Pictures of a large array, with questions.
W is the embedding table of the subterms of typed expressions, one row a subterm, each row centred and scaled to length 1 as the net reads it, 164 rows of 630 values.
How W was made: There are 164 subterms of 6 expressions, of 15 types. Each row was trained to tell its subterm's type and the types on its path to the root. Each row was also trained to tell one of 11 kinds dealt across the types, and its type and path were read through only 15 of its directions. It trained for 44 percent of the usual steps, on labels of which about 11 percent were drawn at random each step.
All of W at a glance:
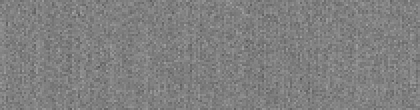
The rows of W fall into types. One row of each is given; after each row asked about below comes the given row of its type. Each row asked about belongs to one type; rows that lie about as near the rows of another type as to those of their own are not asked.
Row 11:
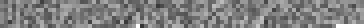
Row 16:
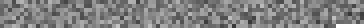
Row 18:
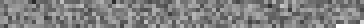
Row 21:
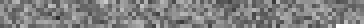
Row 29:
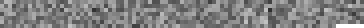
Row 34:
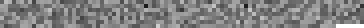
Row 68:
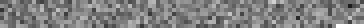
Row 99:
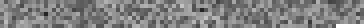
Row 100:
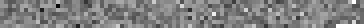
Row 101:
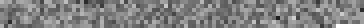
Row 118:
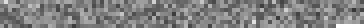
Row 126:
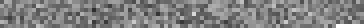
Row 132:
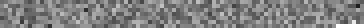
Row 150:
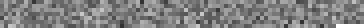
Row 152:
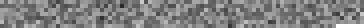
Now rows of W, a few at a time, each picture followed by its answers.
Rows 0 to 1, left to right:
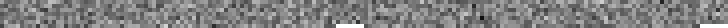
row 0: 16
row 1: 150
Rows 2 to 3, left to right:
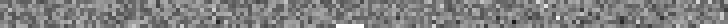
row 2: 68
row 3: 100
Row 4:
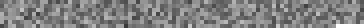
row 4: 18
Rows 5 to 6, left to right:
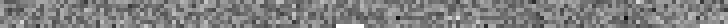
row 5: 100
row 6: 21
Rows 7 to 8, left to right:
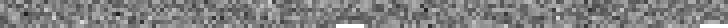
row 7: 132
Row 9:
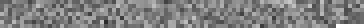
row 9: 150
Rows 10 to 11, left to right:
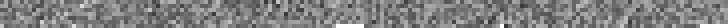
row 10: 101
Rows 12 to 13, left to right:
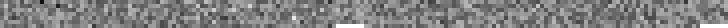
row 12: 101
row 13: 99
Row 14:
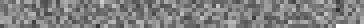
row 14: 11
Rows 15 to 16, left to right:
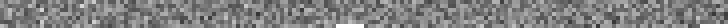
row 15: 152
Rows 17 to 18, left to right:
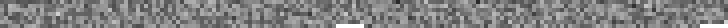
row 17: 68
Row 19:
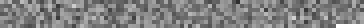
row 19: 16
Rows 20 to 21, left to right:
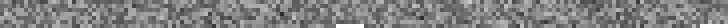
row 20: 16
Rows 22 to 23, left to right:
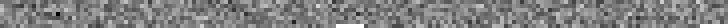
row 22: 132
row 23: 16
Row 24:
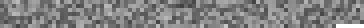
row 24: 118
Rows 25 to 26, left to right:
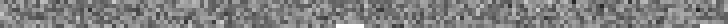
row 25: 99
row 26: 100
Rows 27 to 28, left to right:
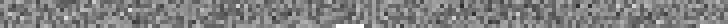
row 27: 29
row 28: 11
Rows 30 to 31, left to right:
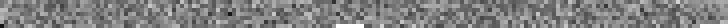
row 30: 29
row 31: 11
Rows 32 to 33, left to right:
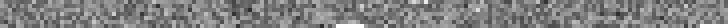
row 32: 100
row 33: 101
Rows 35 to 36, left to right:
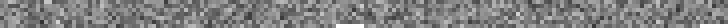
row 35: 132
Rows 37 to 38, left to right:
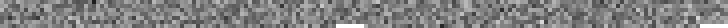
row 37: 99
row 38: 152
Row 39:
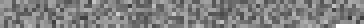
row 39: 29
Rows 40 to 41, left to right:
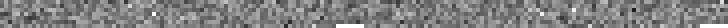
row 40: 150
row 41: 68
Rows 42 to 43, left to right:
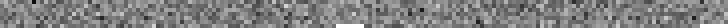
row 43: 11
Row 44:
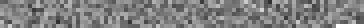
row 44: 132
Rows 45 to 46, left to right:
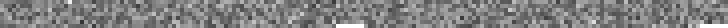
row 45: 152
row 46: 132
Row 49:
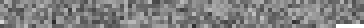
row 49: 126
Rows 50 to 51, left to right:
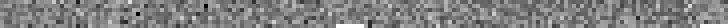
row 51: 18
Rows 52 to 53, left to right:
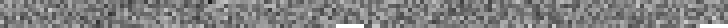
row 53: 11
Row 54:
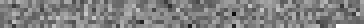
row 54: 16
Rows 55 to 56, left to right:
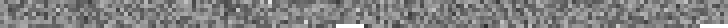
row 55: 99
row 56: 11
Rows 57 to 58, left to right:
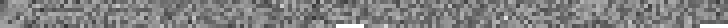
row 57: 18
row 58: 150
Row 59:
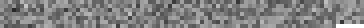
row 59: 34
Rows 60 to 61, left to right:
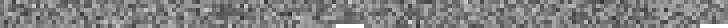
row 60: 29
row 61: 21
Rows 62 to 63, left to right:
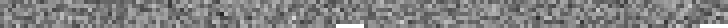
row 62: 16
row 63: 21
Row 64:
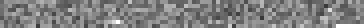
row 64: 29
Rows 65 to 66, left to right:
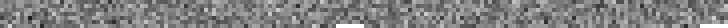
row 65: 126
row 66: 152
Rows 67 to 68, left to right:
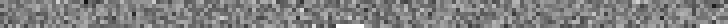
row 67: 150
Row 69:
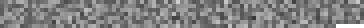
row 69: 16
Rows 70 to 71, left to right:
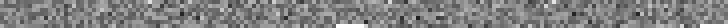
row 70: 152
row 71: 18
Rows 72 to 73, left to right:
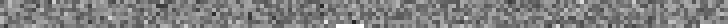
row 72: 18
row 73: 99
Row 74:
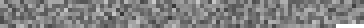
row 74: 99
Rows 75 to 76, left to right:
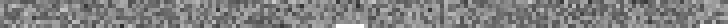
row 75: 21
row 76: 132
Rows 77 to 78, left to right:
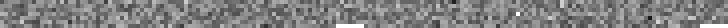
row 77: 29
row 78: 68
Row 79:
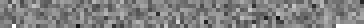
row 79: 118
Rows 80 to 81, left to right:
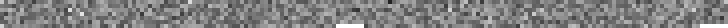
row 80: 152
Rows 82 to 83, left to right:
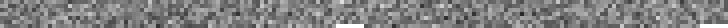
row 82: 101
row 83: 101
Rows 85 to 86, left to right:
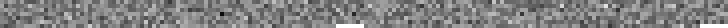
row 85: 152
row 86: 18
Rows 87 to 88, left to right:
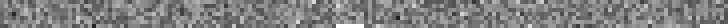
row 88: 150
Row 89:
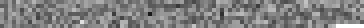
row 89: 11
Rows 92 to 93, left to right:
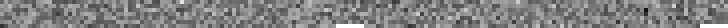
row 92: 21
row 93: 150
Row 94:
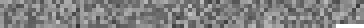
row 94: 132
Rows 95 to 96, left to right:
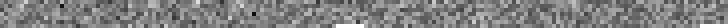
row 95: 18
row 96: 21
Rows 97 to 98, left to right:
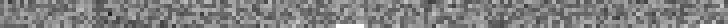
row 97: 101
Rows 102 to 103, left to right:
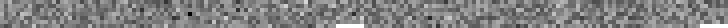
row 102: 11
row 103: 21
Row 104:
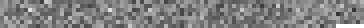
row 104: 21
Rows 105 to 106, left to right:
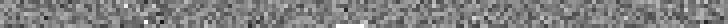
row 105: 101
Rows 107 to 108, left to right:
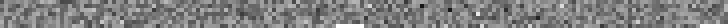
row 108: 100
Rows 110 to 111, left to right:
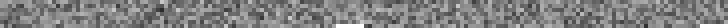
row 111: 68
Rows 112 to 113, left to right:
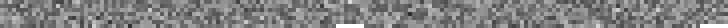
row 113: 34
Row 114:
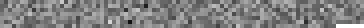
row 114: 16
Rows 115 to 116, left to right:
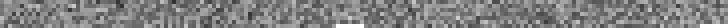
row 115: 101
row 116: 21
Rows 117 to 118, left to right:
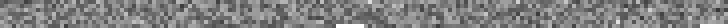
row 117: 68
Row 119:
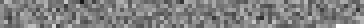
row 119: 126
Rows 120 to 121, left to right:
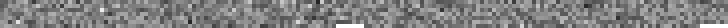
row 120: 18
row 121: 21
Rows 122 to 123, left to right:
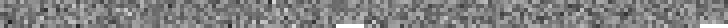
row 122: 152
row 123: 118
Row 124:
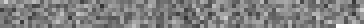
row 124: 126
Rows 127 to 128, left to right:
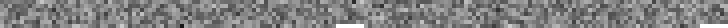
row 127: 29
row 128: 132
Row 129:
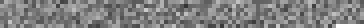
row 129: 132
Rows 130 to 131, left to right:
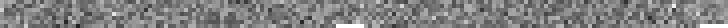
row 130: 126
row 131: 101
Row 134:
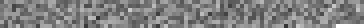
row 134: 29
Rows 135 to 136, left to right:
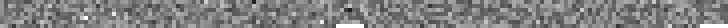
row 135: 100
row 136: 100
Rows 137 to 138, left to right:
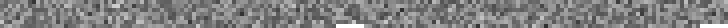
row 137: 16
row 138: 99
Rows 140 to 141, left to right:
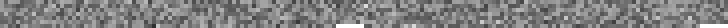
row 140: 152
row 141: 21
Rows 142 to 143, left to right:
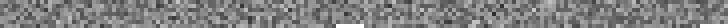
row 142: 16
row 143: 99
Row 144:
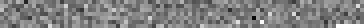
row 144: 34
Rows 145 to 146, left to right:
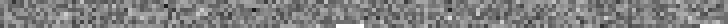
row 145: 16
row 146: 100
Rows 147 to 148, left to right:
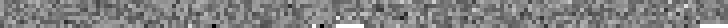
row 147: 100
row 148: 34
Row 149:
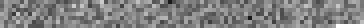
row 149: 101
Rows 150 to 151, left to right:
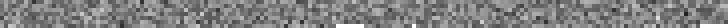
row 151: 118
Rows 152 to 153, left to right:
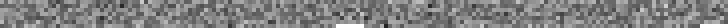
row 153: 100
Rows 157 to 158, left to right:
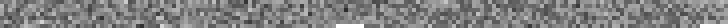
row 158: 11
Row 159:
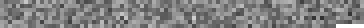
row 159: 126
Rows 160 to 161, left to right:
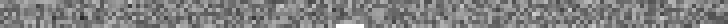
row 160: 34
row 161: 132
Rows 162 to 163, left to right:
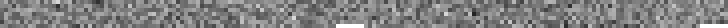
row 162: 118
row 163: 101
